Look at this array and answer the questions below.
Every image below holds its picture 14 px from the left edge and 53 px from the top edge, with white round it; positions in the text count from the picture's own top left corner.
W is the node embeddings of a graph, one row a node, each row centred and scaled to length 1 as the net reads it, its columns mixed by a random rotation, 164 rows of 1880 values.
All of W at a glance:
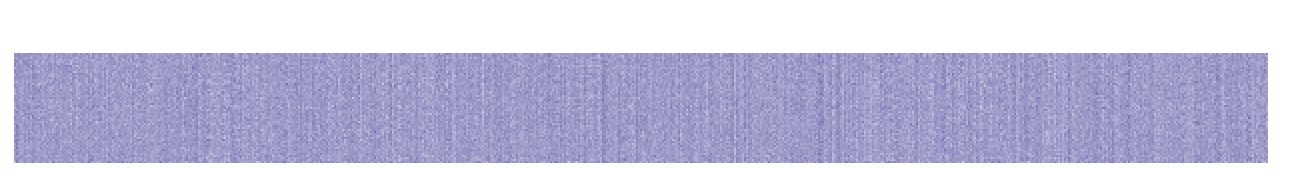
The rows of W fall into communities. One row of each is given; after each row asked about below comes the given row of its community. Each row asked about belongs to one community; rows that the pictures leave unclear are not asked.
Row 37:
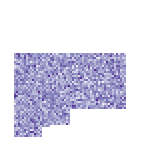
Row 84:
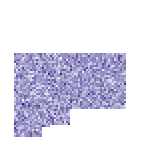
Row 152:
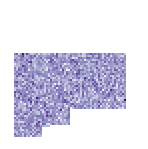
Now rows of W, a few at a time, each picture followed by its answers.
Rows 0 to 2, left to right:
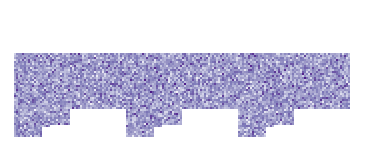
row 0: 37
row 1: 37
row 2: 37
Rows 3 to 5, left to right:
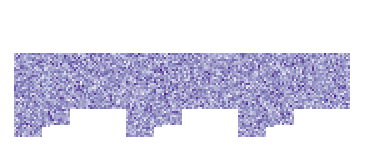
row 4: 84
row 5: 37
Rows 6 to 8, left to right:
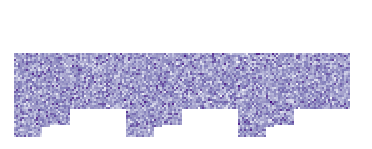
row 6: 152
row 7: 37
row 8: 84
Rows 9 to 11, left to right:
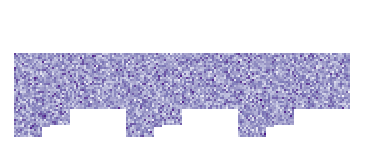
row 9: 84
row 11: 84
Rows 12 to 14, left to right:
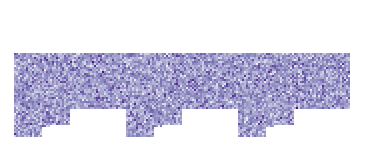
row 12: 152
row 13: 84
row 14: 37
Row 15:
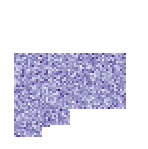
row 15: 152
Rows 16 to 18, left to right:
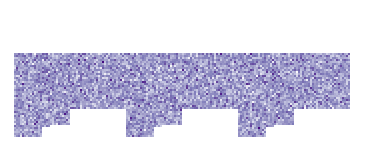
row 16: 37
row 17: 152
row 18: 84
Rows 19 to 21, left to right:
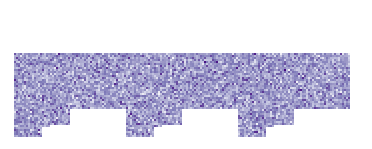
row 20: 84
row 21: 37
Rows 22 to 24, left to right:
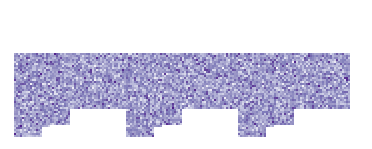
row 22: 152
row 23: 84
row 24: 84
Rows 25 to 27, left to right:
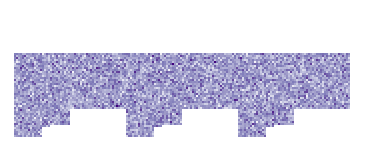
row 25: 152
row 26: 152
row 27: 84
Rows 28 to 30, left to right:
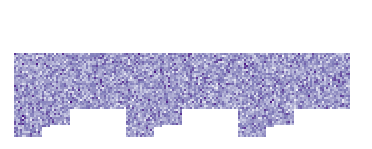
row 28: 84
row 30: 152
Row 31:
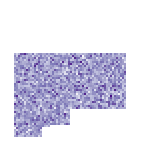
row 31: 37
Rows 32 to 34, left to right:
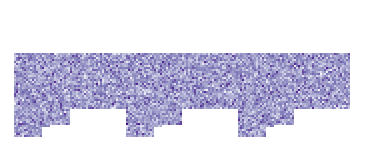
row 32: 37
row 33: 84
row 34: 37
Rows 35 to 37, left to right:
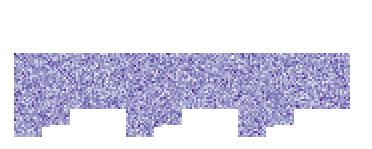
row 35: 37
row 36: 152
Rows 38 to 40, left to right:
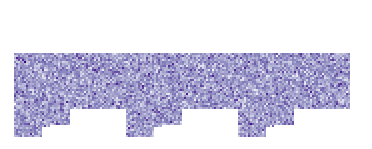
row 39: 152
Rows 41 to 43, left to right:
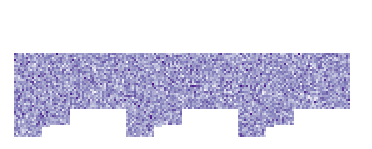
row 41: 152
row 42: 152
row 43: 152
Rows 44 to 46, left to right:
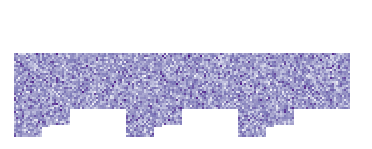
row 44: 152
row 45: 84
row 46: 84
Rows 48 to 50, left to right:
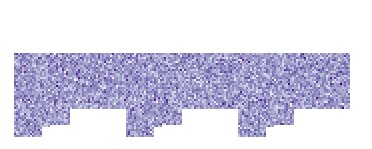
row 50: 84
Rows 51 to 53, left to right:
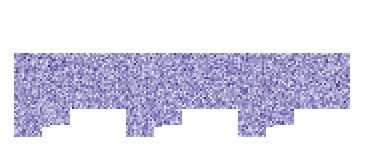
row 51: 37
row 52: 84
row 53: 37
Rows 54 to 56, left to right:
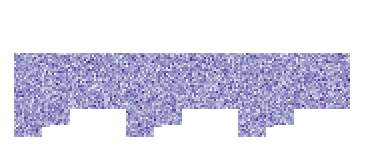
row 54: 152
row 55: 152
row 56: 37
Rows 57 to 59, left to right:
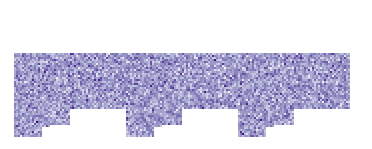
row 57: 37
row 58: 37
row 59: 37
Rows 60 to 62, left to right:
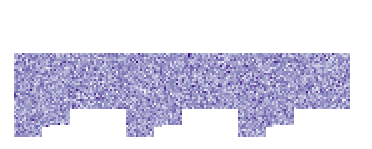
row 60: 37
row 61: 84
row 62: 152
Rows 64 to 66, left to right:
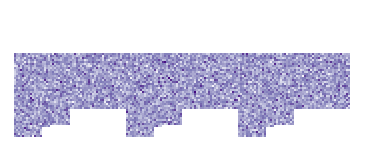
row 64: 152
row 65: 152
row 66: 37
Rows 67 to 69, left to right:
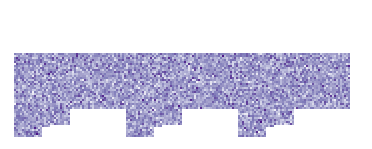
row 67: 84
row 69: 37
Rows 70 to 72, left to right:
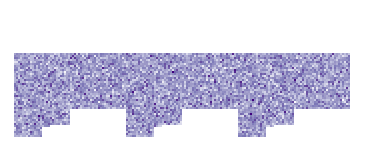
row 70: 37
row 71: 152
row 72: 152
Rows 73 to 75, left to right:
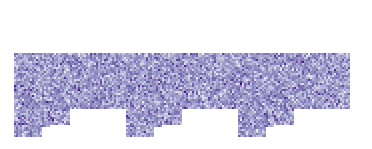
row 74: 37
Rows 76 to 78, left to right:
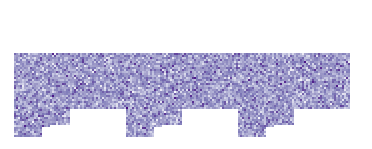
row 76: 84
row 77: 84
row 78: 152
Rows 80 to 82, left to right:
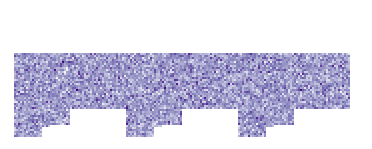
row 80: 37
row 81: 84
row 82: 37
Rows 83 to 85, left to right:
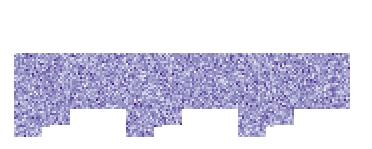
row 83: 37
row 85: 152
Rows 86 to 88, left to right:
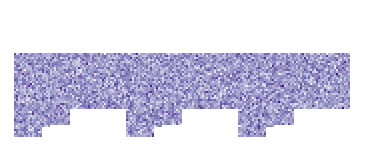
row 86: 84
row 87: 37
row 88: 84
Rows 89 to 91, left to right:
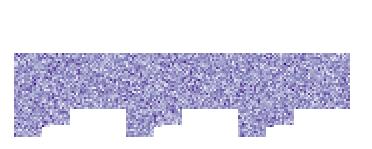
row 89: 152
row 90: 152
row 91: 37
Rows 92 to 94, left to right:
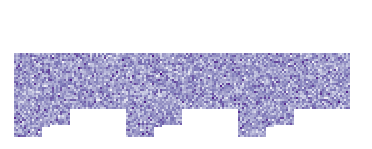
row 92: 84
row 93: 84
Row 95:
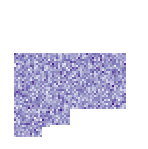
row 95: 152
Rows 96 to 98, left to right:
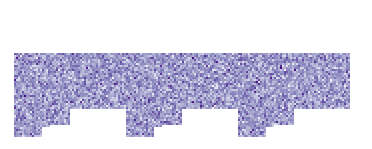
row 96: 84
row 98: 152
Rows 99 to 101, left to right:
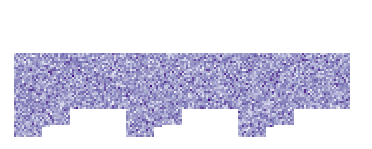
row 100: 37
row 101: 37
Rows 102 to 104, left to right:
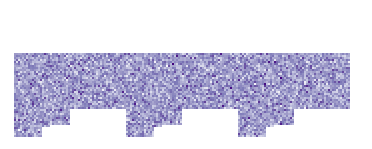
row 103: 152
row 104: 152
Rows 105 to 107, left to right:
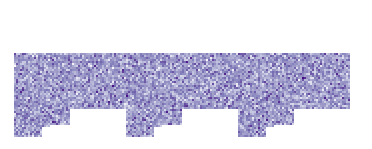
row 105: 152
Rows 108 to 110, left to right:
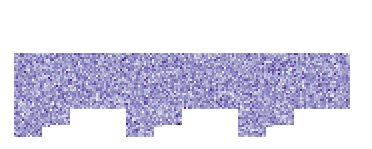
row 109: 37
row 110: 37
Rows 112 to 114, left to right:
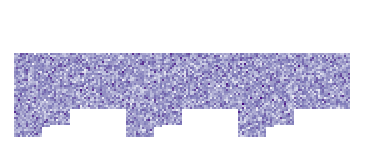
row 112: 37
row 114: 37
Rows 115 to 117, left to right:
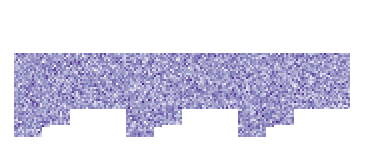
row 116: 84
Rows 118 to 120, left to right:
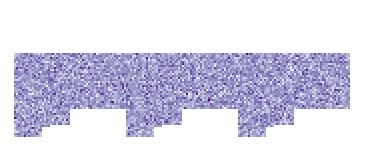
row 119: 37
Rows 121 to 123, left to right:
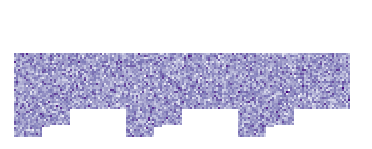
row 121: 84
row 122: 84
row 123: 152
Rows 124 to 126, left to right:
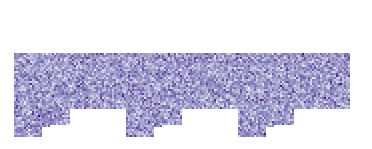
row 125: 152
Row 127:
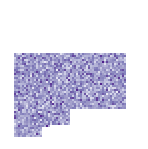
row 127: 37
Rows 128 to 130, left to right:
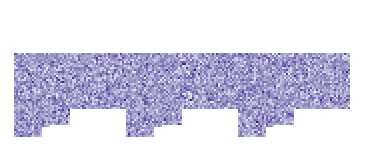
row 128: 152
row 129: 37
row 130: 37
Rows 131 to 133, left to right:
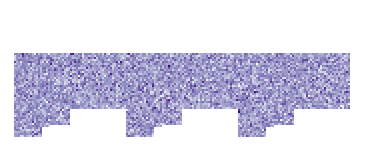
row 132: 152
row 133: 152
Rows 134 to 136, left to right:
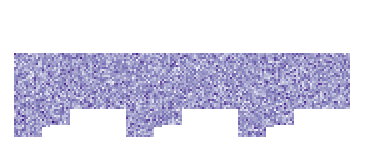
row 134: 84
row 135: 37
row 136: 84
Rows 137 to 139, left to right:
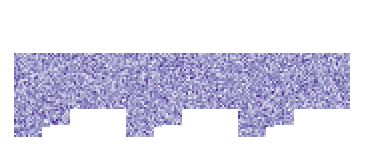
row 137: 84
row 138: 37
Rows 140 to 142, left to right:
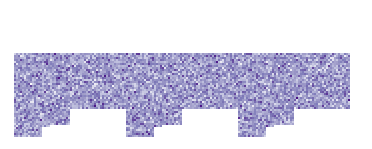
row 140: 152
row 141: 84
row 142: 152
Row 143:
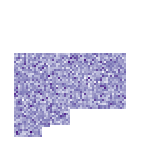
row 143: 37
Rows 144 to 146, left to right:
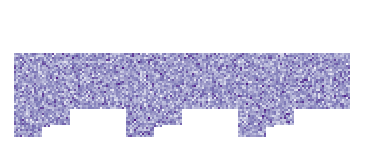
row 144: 84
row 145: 84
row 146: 37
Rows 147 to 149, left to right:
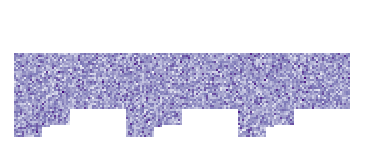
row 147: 152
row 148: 37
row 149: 37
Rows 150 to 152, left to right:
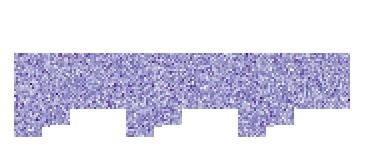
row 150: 84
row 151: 152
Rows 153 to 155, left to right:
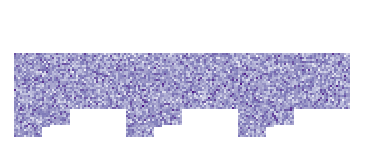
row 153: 84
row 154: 37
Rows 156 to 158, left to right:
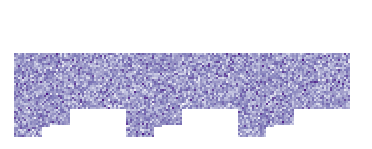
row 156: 152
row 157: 84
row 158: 152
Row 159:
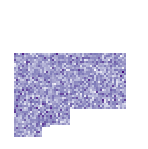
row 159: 152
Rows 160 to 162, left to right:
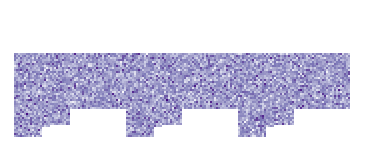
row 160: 152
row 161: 152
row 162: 37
